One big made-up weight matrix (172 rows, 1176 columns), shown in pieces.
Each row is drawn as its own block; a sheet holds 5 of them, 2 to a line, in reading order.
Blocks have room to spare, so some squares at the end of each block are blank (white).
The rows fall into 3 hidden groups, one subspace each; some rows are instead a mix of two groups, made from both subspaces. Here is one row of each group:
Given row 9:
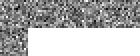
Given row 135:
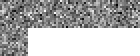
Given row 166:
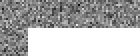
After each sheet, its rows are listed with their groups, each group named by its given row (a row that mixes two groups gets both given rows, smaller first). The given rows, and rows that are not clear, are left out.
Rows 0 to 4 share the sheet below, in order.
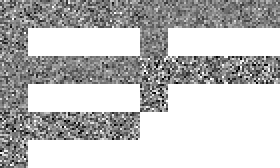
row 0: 135
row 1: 9
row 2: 9 and 166
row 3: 9
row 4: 135
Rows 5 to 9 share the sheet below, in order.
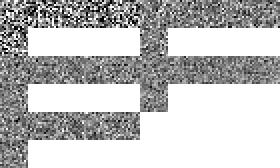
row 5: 135
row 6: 9 and 166
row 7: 9
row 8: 166
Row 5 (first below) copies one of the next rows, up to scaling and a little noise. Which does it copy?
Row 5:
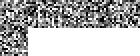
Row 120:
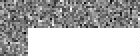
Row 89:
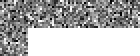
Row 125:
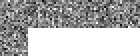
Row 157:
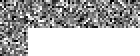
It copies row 125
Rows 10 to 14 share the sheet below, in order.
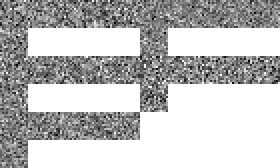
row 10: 9
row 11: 135
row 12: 9
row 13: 166
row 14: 9 and 166
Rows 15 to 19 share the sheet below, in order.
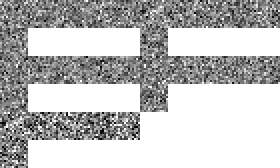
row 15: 9
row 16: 135
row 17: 9
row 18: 166
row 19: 135
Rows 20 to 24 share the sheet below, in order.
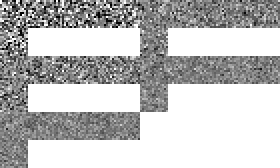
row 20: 9 and 166
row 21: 9 and 166
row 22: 135
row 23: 135
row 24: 135
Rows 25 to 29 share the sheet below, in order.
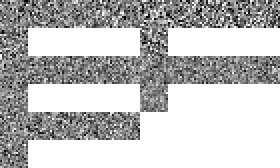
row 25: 9
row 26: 135 and 166
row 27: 166
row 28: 135 and 166
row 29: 135
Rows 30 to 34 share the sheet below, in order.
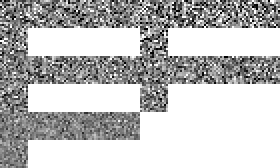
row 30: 135
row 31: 135
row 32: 135
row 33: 9
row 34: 9
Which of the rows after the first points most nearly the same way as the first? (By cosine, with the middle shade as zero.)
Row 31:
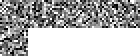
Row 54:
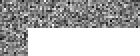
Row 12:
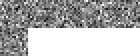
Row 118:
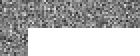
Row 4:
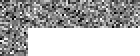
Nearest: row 12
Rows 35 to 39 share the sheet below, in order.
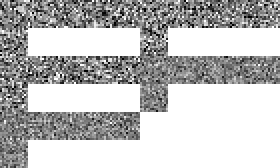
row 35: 9
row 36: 166
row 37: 9
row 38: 9
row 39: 135 and 166
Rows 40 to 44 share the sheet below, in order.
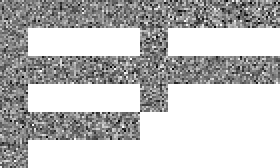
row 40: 166
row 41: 9
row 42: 135 and 166
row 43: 9
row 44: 9
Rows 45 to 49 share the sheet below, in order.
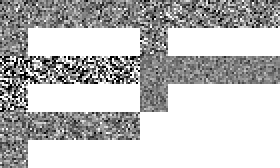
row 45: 9
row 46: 135
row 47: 135
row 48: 166
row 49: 9
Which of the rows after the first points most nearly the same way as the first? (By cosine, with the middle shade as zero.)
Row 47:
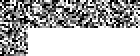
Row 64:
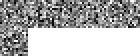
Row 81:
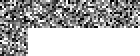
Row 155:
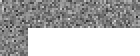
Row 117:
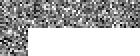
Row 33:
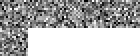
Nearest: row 81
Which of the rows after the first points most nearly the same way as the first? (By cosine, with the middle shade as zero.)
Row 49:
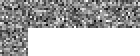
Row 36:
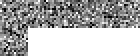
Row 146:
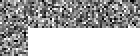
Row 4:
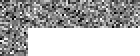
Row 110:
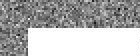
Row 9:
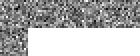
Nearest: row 9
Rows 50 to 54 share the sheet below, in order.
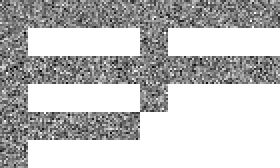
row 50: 135
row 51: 135
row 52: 135
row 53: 135 and 166
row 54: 135 and 166
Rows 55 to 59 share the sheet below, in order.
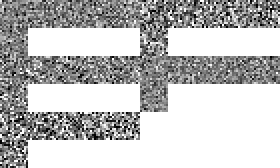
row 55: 166
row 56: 135
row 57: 135
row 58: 135 and 166
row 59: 9
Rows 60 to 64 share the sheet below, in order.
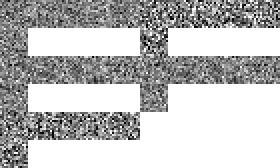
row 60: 135
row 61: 135 and 166
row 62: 9
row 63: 9
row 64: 135
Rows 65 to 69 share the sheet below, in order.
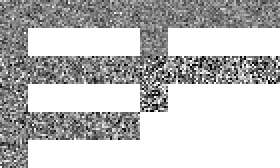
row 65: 135
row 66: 9
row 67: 9
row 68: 135 and 166
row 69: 9
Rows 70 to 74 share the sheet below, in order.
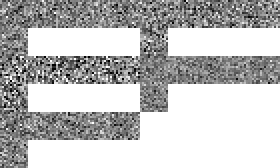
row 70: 135
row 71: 166
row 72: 166
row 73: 135
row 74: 135
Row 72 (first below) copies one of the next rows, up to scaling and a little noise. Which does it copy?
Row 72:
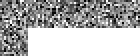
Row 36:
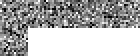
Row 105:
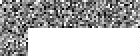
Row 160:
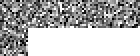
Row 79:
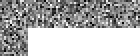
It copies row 79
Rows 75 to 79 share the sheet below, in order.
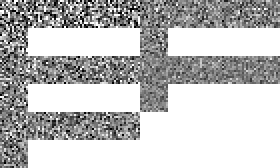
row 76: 9
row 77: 135
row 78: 166
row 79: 166
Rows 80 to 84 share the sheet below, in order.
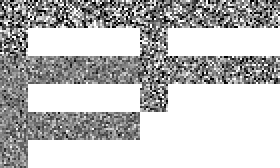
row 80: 9
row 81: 135
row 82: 9 and 135
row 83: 9
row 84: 166
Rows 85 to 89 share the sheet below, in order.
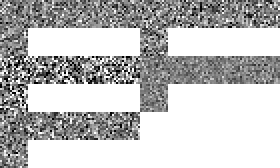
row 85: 135
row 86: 166
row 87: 9
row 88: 9
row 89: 135
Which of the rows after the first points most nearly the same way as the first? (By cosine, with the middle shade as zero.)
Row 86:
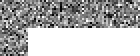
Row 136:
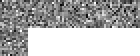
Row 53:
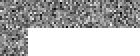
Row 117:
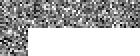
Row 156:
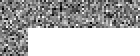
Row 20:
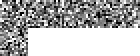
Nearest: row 156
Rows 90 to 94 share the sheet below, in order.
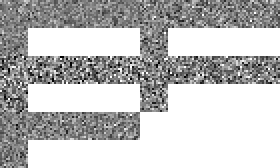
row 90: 9
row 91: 135
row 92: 135
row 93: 9
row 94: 166
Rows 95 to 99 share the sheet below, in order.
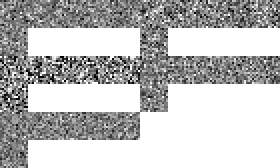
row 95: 135
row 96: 135
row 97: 135
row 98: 166
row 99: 166
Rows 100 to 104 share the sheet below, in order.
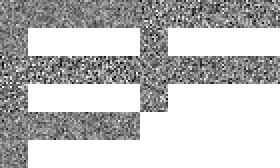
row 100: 9
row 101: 166
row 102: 166
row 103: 166
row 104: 9
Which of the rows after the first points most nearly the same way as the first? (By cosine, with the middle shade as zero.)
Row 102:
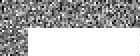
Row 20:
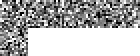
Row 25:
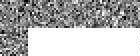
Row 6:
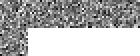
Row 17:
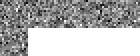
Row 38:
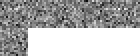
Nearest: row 6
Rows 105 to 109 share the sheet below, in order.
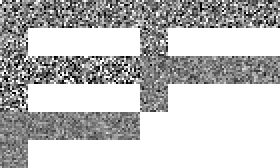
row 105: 166
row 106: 166
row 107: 9
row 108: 9
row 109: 9
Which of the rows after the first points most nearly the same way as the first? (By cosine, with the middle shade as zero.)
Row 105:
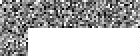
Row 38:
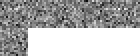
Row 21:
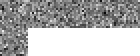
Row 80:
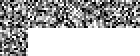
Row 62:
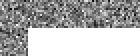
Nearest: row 21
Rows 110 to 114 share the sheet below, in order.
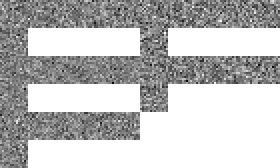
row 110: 9
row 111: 135
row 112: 135
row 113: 9
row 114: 9
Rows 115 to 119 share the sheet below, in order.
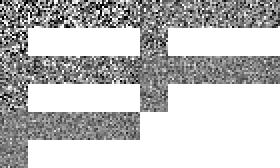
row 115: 9
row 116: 166
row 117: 135 and 166
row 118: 166
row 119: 166
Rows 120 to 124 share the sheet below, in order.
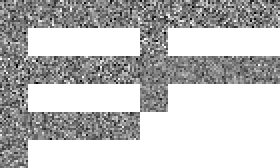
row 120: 135
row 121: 135
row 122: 9
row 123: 9
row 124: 9 and 135
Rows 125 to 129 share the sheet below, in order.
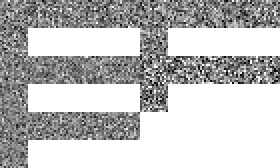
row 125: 135
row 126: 9
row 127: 9
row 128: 135 and 166
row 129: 166
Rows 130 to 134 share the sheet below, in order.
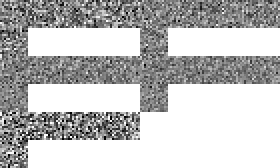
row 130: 9
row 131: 166
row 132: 166
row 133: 166
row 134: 166
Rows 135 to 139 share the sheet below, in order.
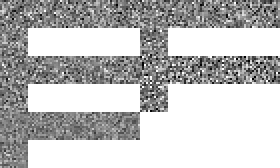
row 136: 9 and 166
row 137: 9 and 166
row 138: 166
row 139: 9 and 166
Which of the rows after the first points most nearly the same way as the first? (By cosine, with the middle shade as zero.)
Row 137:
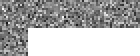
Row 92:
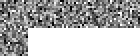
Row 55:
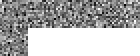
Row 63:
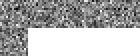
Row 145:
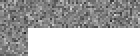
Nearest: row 63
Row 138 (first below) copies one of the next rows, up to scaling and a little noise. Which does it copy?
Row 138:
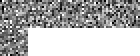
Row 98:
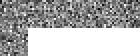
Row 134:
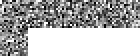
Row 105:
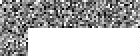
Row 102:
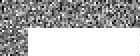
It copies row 102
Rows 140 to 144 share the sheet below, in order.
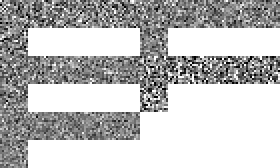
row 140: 135
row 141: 9
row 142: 166
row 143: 135
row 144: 9
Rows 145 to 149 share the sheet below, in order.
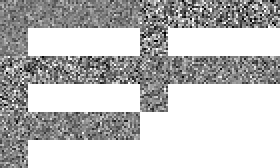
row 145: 135
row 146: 135
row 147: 135
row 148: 135
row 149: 9
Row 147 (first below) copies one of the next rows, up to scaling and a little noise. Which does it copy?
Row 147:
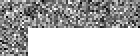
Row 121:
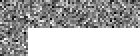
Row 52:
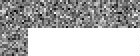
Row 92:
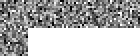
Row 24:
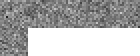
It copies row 24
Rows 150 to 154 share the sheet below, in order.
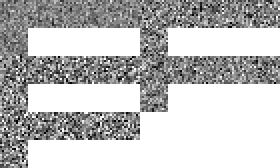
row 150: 135
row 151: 166
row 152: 166
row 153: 135
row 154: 9
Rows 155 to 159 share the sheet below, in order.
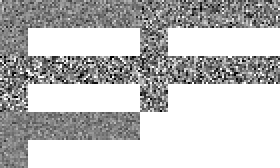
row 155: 166
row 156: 166
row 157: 135
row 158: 135 and 166
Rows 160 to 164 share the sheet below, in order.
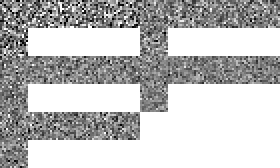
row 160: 166
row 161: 135
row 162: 166
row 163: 9 and 135
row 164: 9 and 135
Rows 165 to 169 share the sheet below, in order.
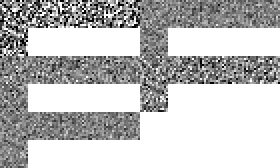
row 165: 166
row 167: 166
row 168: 166
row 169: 166
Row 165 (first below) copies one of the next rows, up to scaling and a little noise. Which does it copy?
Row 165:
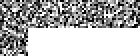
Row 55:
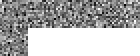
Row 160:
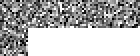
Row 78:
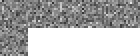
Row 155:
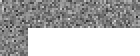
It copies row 160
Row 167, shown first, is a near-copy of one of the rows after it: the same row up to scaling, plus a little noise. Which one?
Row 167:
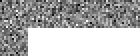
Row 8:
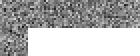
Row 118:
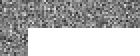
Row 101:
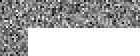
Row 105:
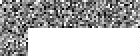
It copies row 101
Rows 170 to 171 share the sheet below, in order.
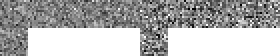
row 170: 9
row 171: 135 and 166
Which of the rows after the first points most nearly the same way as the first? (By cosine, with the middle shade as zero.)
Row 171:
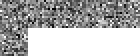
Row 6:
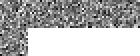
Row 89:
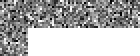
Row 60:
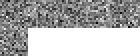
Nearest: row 60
